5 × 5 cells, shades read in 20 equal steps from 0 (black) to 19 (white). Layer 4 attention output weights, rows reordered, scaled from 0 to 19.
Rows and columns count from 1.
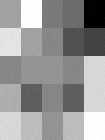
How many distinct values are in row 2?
5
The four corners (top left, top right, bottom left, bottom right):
12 0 16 19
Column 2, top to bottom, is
19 12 11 7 14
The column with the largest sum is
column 1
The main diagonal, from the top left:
12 12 11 7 19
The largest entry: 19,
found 2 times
